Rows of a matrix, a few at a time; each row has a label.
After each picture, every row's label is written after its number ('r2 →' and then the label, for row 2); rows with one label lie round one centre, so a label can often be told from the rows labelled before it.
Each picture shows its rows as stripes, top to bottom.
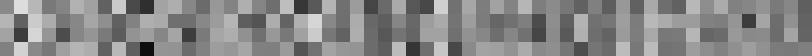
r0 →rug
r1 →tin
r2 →tin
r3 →rug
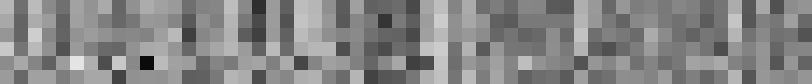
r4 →tin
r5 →tin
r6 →tin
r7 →tin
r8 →rug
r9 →tin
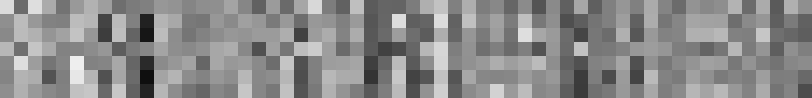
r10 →tin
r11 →rug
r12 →rug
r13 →tin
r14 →rug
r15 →rug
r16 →rug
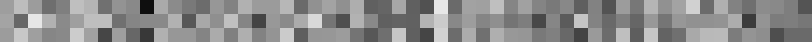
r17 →rug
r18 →tin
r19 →rug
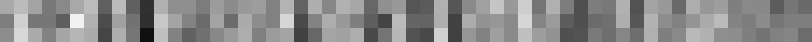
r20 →rug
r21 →rug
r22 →rug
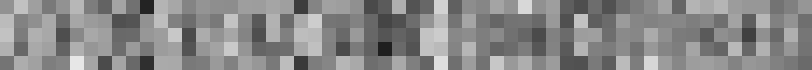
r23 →rug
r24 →tin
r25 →tin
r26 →tin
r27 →rug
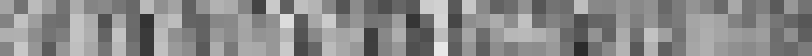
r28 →tin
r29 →rug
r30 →rug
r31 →rug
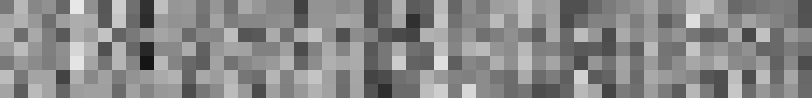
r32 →rug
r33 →rug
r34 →tin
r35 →rug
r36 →rug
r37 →tin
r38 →tin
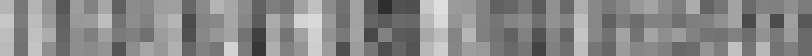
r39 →tin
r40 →tin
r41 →tin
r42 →tin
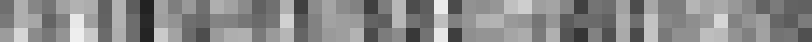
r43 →rug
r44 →rug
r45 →rug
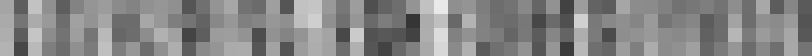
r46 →tin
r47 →tin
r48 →tin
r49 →tin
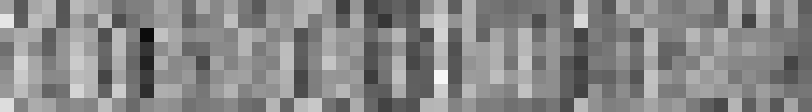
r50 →tin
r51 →tin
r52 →rug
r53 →rug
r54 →rug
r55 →rug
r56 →rug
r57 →tin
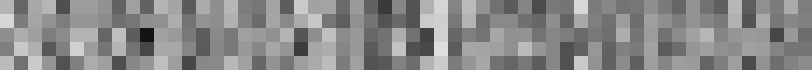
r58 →tin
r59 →tin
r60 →rug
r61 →rug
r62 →tin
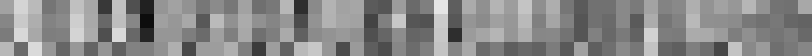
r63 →rug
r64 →rug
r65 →rug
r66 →tin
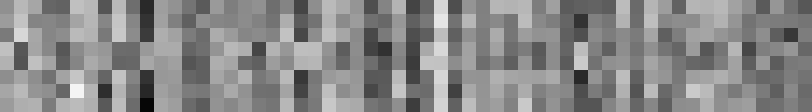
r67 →rug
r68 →rug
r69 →rug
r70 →tin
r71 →tin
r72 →rug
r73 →rug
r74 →rug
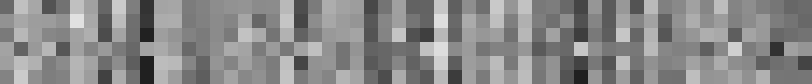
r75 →rug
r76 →rug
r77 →rug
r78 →tin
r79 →rug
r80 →rug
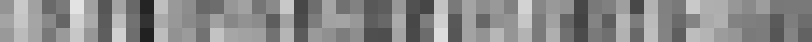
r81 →rug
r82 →rug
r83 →rug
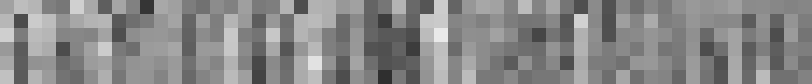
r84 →rug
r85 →tin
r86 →tin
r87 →tin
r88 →tin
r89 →tin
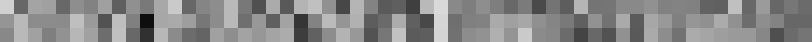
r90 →tin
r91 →rug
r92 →rug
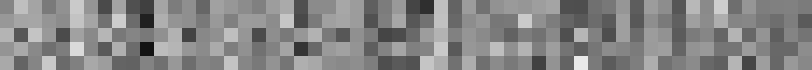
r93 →rug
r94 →rug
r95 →tin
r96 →rug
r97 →tin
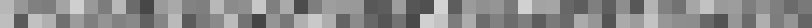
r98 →rug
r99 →tin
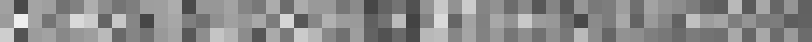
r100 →tin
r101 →rug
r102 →tin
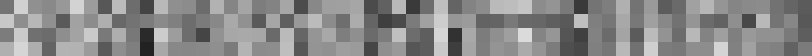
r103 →rug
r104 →tin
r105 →rug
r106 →rug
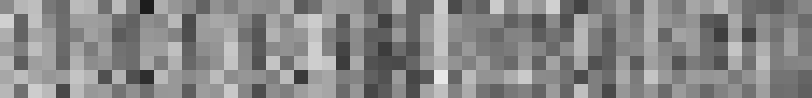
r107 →rug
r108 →tin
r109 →tin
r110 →tin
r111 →tin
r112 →rug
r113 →tin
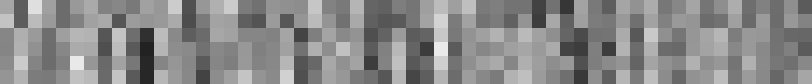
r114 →tin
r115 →tin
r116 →rug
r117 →rug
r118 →rug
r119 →rug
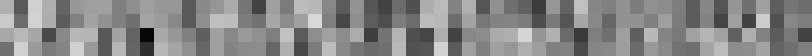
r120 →tin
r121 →tin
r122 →rug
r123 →rug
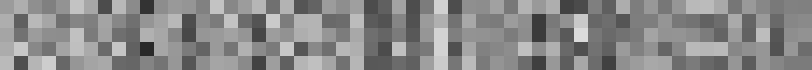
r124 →rug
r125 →tin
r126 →tin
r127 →rug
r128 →tin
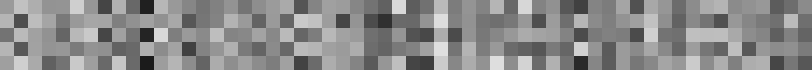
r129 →rug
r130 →tin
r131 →rug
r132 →tin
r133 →rug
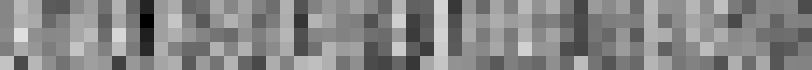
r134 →rug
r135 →rug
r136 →rug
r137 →rug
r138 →tin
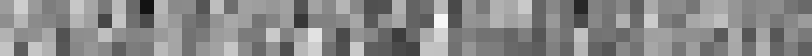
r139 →rug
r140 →rug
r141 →tin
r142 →tin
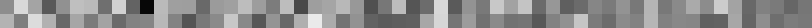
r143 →rug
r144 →tin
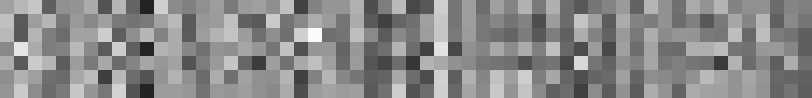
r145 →rug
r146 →tin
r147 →tin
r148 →rug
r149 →tin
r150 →rug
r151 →rug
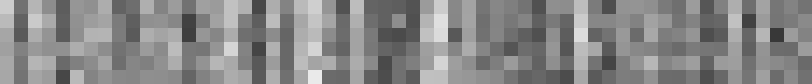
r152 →tin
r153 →tin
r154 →tin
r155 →tin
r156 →tin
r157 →tin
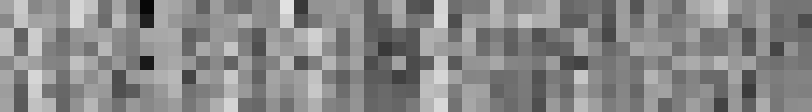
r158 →rug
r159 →rug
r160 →tin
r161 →tin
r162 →rug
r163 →tin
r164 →tin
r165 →tin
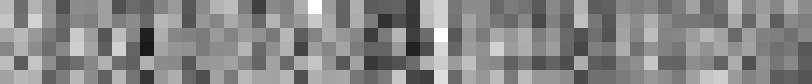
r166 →tin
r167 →tin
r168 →rug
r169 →rug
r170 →tin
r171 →rug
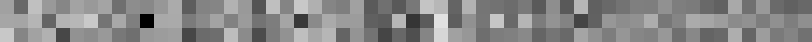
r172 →tin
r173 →rug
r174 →tin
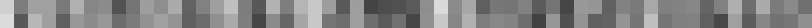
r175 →tin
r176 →tin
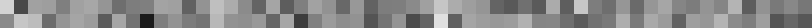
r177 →tin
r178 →rug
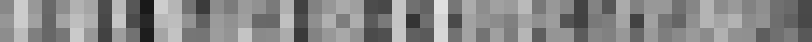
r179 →rug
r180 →rug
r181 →rug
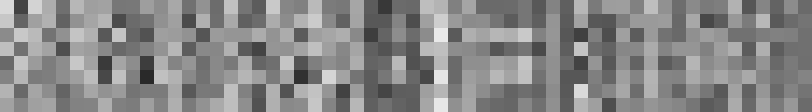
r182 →tin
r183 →tin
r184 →rug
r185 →tin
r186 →rug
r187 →rug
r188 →tin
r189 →tin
